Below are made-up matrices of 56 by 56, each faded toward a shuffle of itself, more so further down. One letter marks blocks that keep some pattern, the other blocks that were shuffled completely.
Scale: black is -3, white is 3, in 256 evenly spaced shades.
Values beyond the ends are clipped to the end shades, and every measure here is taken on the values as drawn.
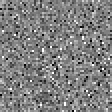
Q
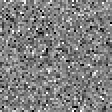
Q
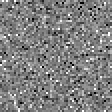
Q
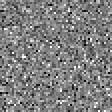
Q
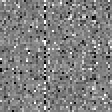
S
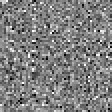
S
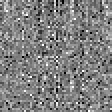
S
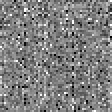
S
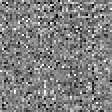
S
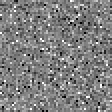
Q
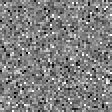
Q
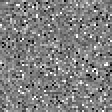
Q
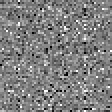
S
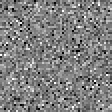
Q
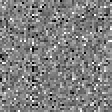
S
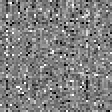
S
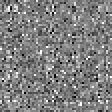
S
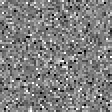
Q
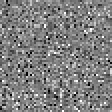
S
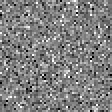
Q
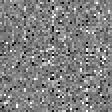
S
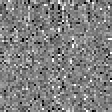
S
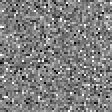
Q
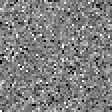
Q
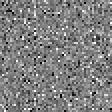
S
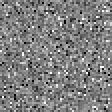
Q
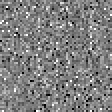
S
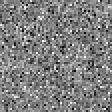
Q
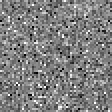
Q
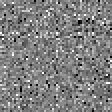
S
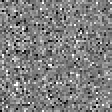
S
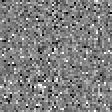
S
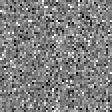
S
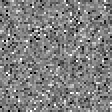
Q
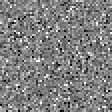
Q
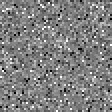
Q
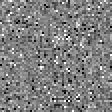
S
